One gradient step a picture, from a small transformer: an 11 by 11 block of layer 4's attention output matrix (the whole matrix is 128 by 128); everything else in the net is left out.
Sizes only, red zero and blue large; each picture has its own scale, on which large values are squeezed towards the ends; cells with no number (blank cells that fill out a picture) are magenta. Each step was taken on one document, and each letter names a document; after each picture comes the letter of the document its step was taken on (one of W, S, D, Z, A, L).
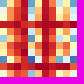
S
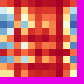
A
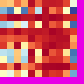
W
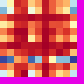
S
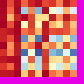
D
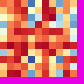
S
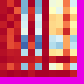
D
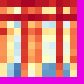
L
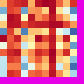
D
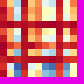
L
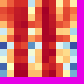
S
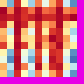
A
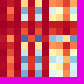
D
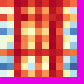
A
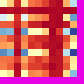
W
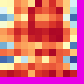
S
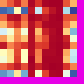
W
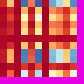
D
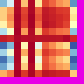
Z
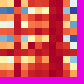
W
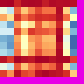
A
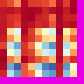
L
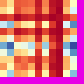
A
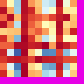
L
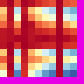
L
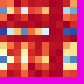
W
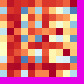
D
